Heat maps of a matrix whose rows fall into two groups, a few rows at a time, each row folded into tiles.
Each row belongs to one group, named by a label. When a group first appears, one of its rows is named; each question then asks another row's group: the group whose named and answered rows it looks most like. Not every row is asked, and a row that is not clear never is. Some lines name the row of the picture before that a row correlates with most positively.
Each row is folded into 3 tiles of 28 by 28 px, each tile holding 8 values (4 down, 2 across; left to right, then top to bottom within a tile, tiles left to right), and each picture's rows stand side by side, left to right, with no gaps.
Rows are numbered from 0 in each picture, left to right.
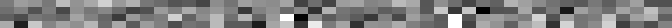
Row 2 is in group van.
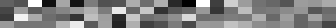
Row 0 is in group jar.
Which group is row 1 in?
van
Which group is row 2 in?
jar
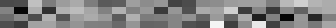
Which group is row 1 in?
van
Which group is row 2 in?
van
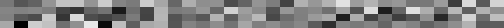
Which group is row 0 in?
van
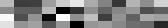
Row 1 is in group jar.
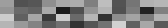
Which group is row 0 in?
jar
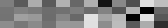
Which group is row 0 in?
jar
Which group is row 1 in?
jar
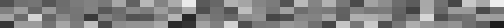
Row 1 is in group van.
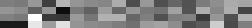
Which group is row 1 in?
jar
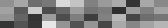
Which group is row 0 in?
van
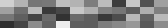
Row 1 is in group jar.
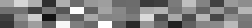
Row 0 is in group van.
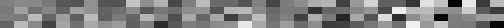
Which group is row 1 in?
jar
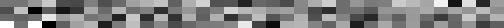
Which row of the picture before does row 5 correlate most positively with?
5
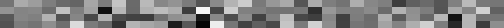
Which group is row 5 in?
van
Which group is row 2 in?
van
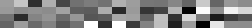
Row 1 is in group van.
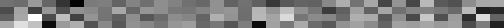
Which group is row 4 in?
jar
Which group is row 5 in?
jar
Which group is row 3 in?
van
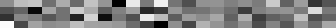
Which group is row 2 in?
van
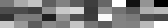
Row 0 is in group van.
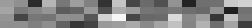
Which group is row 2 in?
jar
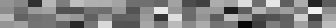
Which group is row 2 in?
jar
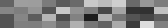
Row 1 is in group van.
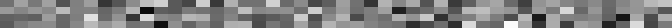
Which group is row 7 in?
van
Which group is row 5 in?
van
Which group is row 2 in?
jar
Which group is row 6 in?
van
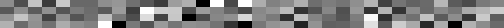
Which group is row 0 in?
jar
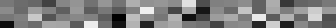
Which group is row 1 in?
van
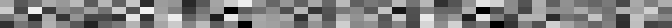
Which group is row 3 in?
jar
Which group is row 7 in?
van
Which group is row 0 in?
van
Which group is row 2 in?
jar
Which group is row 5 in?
jar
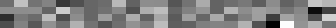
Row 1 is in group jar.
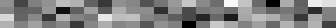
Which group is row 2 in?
van
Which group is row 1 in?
van
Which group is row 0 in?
jar
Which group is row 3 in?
jar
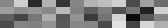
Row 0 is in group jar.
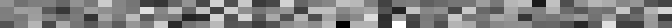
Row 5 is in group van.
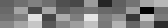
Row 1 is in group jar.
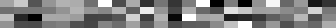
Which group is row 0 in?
van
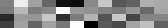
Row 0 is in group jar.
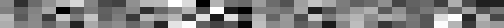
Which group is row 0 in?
jar
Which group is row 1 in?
jar
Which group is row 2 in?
jar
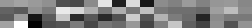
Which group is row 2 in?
van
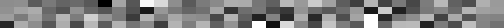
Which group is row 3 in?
van
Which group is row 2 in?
jar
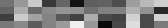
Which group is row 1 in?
van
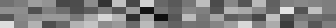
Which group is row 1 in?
jar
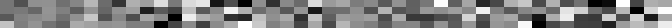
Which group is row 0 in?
van
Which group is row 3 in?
jar
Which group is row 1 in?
jar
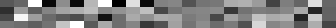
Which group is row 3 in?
jar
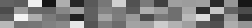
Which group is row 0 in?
jar
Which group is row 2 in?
jar
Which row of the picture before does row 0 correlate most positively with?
0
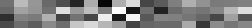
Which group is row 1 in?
van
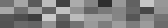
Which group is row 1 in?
jar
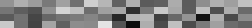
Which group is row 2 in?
van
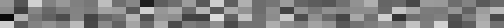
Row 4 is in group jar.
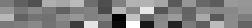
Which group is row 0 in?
jar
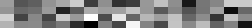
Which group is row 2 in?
jar
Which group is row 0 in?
jar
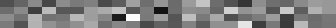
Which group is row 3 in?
van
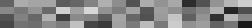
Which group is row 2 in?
jar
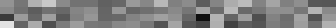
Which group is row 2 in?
van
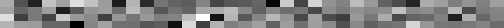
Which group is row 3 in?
jar
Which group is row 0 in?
jar
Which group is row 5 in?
van
